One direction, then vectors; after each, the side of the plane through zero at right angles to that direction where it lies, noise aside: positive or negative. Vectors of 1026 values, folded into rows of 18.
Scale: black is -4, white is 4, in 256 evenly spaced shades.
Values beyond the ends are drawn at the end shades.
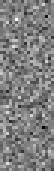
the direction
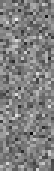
positive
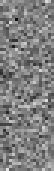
negative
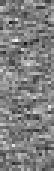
positive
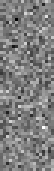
negative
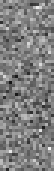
positive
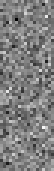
negative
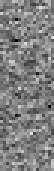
negative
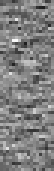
positive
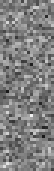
positive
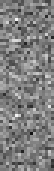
positive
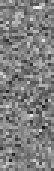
positive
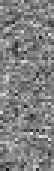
negative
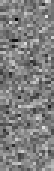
negative
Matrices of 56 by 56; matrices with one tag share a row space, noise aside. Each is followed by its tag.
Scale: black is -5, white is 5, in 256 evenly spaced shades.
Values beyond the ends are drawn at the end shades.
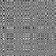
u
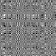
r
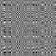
r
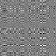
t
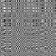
r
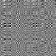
r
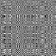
r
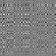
u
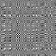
r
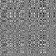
t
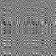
r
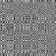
u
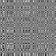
u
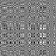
t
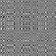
u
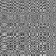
t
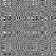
r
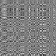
t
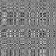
t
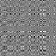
t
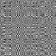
r
